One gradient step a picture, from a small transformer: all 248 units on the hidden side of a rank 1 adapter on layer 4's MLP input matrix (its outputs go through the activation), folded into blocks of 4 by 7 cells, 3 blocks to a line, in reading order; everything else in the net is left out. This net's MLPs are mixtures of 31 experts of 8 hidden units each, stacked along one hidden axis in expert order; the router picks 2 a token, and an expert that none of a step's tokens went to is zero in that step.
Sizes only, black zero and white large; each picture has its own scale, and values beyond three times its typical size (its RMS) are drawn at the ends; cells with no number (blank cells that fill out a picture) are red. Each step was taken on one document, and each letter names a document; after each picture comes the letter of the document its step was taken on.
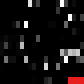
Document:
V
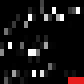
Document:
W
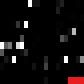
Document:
V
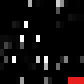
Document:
V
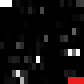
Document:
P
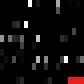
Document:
V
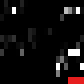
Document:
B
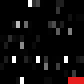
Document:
V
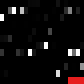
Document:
B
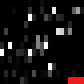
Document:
W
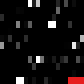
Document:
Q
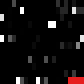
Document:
Q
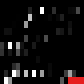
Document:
W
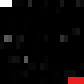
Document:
P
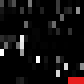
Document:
B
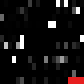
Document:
Q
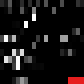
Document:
P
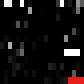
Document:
P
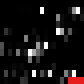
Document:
W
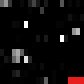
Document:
P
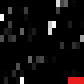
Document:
Q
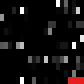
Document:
Q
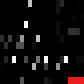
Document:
V
